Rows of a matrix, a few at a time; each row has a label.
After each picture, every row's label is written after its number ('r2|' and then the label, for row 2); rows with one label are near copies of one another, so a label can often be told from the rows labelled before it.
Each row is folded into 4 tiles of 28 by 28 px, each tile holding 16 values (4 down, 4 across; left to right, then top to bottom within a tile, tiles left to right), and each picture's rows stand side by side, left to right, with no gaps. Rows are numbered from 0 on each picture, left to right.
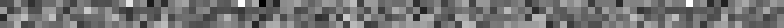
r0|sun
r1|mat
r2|mat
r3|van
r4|van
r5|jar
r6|mat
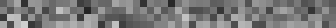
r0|van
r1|jar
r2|van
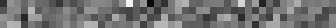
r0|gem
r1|mat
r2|mat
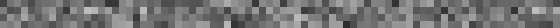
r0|sun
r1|gem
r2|jar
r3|jar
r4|sun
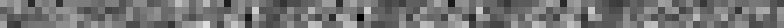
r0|jar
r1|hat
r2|gem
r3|gem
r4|gem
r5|gem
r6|sun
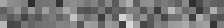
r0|jar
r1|van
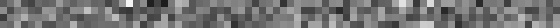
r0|sun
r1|mat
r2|jar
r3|hat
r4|jar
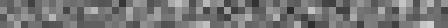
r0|sun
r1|hat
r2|sun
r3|hat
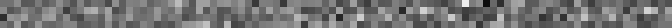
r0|sun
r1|hat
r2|jar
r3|sun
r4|mat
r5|sun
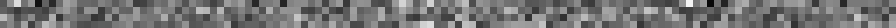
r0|mat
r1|sun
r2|jar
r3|hat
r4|van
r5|sun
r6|mat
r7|jar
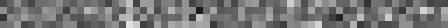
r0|sun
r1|van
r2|hat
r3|sun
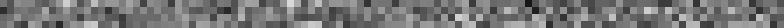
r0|hat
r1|jar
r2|hat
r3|jar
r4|van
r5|sun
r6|van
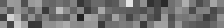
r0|van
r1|mat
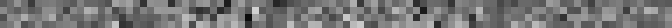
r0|sun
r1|jar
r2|gem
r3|van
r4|gem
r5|sun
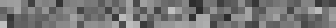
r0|jar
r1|van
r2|sun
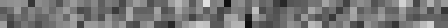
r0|jar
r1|hat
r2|gem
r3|hat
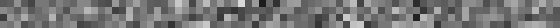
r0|sun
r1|hat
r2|mat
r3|van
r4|hat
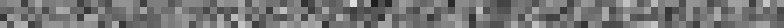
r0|van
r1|jar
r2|van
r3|mat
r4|gem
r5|hat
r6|hat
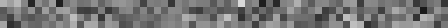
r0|jar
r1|jar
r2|mat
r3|van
